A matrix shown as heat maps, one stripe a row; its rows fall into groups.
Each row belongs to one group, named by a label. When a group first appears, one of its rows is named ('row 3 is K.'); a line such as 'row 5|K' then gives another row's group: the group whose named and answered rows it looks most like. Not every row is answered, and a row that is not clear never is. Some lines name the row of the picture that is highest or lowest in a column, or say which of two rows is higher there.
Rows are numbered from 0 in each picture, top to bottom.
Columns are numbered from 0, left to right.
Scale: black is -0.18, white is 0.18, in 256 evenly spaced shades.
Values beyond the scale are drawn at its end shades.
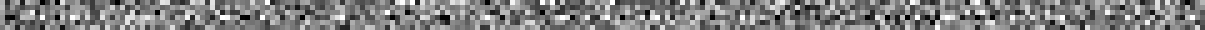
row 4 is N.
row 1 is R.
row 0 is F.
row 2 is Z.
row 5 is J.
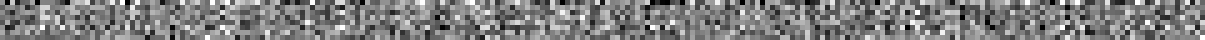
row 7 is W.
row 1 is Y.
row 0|R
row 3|Y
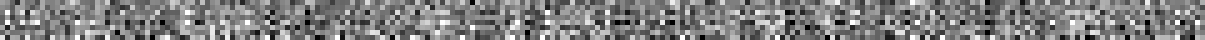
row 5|R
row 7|F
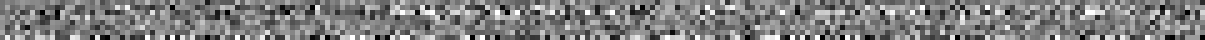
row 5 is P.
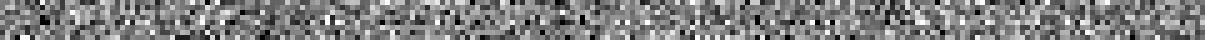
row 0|Z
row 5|Z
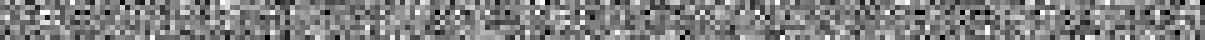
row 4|Y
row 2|Y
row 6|N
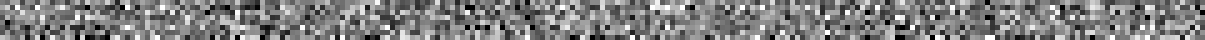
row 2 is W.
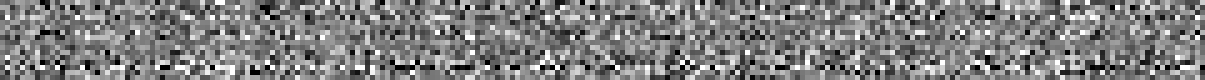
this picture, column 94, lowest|13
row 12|F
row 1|P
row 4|Z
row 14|J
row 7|R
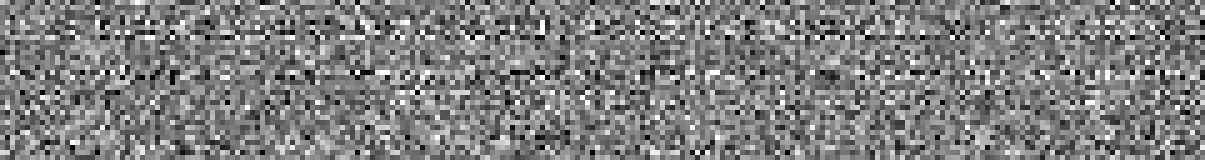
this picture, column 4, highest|4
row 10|R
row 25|Z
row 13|R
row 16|W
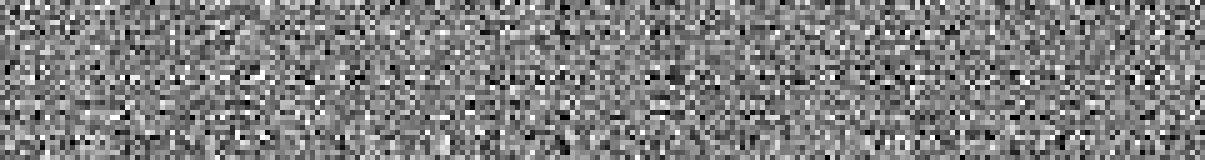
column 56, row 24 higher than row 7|No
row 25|P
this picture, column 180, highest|27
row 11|R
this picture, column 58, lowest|17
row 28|J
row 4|Y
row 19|R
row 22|R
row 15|R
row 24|N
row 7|R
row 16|Z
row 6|J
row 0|F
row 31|Y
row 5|R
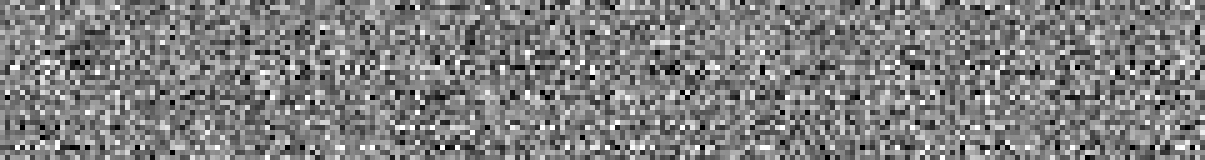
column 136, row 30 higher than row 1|Yes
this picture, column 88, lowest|19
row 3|J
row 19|N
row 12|Y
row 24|N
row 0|J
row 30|W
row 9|Y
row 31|F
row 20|W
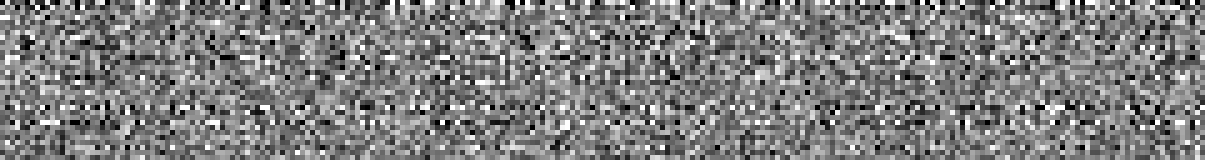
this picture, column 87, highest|13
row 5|W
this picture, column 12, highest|21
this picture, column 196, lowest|15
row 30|R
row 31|P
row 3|P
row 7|P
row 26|W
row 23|Z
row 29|J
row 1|N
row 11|J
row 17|Y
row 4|Y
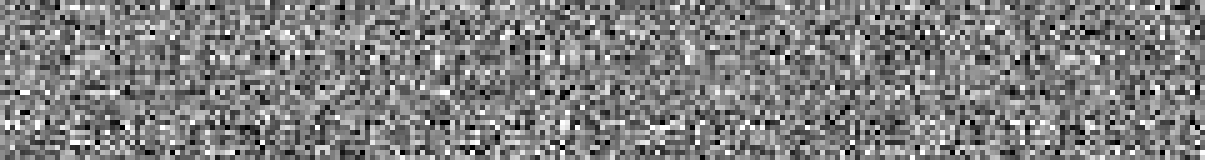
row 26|J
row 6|F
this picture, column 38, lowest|28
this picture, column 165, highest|18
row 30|W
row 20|P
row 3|J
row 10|R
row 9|Z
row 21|Y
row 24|P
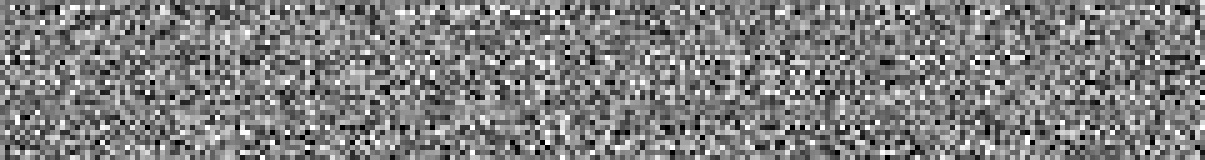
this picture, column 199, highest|2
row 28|Z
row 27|Y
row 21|R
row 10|P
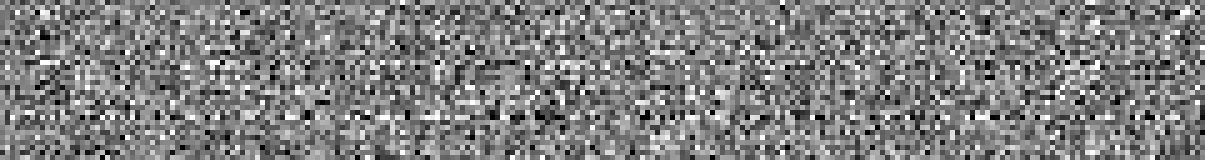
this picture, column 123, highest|2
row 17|R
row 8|N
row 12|Y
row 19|N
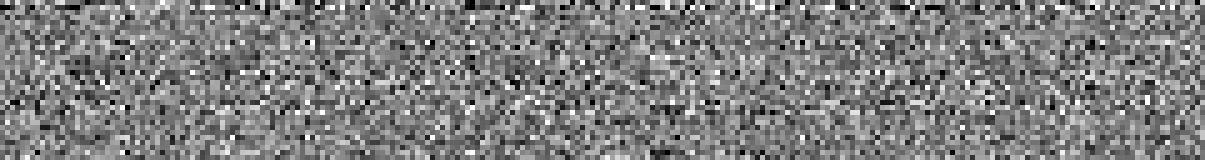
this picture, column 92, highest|20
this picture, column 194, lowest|16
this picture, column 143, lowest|20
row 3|R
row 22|R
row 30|R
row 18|F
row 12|Y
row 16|Z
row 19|N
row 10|J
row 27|W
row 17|F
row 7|P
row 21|R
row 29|F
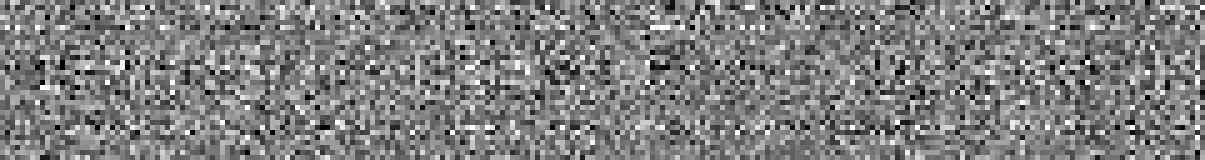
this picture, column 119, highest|1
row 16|J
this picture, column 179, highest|24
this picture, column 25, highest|5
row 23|Y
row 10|R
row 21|R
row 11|Y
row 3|P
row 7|Z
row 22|P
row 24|Y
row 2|F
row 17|Y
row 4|W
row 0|Z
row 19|Z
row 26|J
